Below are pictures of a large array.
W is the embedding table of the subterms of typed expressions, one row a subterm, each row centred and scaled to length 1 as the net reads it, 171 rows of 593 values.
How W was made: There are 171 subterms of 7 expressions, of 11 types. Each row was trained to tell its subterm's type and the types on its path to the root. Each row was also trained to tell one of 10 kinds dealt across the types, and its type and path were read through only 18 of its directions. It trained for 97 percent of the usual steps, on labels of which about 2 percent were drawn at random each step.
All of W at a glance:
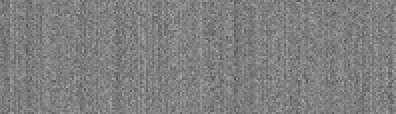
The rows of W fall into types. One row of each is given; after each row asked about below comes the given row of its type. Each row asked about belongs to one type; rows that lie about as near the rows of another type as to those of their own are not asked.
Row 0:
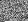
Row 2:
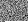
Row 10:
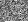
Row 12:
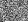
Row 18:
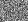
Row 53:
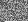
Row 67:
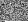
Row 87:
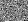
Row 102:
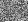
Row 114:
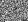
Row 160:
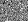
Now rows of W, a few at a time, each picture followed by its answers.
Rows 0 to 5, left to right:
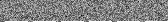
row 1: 0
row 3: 67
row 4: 12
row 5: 67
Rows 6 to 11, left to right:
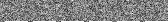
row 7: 160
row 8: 2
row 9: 114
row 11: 12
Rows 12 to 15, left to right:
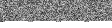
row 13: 102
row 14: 18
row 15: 53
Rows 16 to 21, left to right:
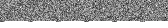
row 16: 160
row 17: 102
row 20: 2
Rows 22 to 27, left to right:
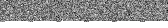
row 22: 102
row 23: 18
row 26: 12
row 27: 2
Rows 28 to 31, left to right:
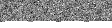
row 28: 12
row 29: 67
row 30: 2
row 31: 87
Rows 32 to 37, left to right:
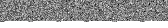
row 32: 114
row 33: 160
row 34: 10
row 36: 18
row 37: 67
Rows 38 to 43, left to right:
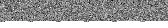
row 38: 53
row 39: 114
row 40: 114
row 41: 0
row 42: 160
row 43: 102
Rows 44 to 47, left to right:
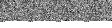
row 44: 53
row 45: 10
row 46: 114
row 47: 114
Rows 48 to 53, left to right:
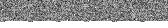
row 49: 114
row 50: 67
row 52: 114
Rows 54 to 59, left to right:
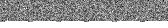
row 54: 87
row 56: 2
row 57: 12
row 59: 18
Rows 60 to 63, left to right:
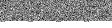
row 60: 53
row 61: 160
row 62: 0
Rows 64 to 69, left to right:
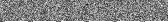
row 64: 12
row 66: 2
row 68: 102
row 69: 102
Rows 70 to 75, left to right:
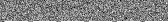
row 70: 67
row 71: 102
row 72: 10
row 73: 160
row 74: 160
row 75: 114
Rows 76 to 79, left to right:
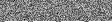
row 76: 102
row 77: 87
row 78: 2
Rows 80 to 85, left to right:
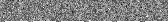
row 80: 10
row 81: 160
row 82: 12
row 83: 12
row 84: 18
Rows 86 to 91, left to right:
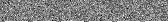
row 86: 67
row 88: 102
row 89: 12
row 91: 102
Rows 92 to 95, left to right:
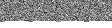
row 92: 53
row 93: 67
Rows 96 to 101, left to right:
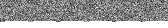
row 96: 2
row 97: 102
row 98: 114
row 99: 10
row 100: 12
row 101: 53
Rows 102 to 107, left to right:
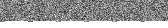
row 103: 2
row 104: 160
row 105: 10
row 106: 102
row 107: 160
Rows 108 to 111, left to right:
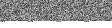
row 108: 114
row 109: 18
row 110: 10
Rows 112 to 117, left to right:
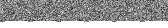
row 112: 87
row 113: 102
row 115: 67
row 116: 114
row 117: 87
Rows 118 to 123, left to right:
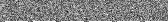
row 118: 2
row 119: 67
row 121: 67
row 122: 0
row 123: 2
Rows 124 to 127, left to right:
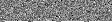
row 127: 18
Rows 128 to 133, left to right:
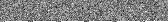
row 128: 18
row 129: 87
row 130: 2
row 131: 12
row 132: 10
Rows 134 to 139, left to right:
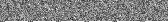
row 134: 114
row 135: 114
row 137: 53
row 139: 67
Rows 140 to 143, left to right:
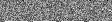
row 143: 12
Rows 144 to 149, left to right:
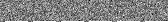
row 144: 2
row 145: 12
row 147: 160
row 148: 12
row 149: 10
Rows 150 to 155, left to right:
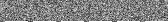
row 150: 0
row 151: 2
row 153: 12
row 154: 2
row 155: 102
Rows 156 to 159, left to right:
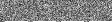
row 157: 10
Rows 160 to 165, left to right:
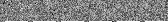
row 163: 87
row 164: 18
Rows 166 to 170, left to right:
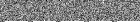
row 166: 67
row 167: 67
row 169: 18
